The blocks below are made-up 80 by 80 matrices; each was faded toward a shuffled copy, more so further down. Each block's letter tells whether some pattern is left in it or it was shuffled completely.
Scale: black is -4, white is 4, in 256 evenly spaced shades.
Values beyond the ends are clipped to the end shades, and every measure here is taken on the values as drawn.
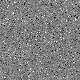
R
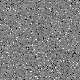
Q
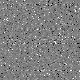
Q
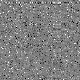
Q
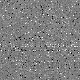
Q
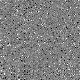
Q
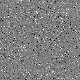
Q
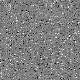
Q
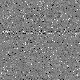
Q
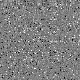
Q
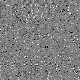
Q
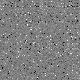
Q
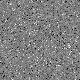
R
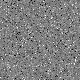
R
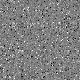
Q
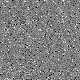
Q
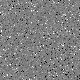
R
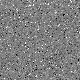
R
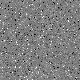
R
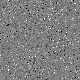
R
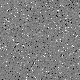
R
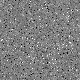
R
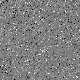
Q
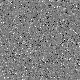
R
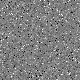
R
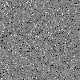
R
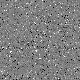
Q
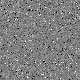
R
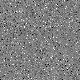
Q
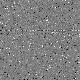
Q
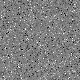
R
